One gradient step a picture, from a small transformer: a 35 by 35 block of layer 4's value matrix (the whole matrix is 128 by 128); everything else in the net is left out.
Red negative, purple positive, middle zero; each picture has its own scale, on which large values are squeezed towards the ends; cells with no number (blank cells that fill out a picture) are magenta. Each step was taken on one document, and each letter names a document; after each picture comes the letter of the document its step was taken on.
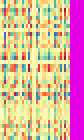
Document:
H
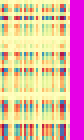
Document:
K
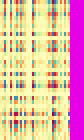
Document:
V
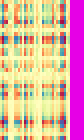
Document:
K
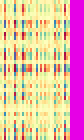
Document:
H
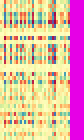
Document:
V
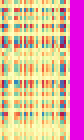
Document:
K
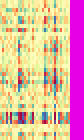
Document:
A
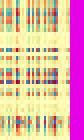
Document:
A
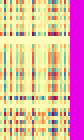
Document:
V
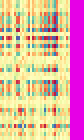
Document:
A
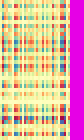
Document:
K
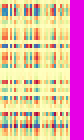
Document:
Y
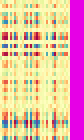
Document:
Y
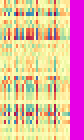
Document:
Y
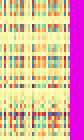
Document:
V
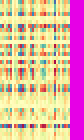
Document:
A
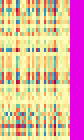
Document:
A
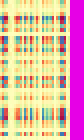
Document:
K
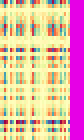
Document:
V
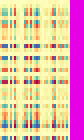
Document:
Y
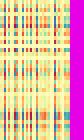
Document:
H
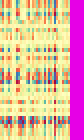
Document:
A
